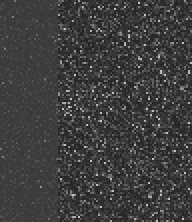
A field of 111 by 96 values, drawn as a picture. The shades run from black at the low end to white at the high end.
Grain: fine. Odd rows or columns: none. Histogram: skewed, a long tail of high values. Mirror symmetry: none. Seam: vertical, 30% of the way across, the left part calmer.
